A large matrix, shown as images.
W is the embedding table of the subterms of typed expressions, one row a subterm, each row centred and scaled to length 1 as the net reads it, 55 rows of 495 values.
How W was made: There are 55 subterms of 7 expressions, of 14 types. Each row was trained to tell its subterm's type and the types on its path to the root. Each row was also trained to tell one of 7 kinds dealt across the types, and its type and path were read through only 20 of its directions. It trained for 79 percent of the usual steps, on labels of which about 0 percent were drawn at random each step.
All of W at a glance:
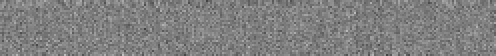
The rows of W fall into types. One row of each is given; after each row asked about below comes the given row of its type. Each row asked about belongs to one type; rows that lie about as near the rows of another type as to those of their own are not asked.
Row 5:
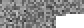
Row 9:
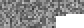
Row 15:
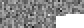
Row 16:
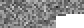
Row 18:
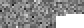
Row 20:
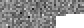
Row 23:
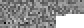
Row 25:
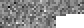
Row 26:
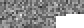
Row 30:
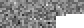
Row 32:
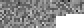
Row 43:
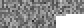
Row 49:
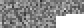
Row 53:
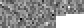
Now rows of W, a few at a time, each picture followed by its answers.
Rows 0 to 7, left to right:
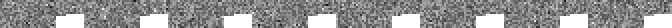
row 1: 20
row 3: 5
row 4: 49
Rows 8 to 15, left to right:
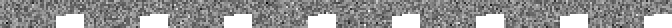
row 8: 53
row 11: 16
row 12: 30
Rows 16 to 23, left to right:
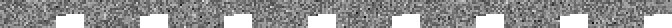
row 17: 20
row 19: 43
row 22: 53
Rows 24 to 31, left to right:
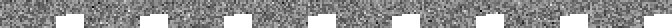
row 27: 53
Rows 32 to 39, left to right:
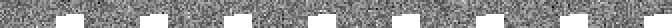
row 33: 43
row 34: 26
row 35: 30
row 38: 49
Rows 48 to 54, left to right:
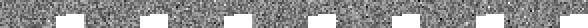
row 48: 9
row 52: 26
